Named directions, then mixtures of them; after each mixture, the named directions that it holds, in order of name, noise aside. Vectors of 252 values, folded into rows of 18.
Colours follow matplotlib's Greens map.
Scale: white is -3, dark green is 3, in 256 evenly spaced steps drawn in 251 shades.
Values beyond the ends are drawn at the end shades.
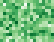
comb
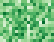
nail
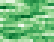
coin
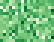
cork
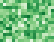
coin, comb, nail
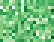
cork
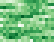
coin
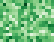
comb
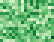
coin, cork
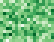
coin, comb, cork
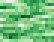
coin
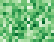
nail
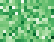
cork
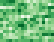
coin, nail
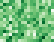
comb, cork, nail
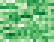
coin, comb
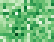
coin, cork, nail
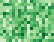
nail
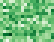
coin, comb, cork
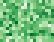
comb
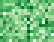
comb, nail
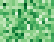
comb, cork, nail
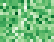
comb, cork, nail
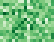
cork, nail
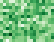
coin, comb, cork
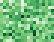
coin, comb, cork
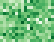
coin, cork, nail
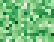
comb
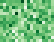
comb, cork, nail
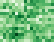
coin, cork, nail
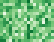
nail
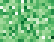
cork
